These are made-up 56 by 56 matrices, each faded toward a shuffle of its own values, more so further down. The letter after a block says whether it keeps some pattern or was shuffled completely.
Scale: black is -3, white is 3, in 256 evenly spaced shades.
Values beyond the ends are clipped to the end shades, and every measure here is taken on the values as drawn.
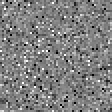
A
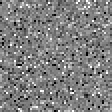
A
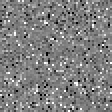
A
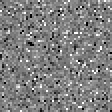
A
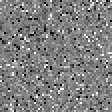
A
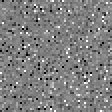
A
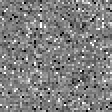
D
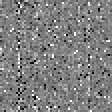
D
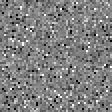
A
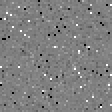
A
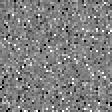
A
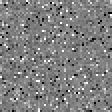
A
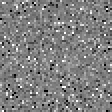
A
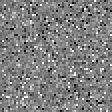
A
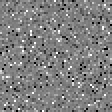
A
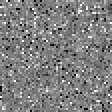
A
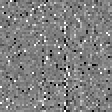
D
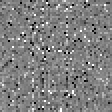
D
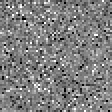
A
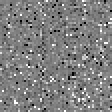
D
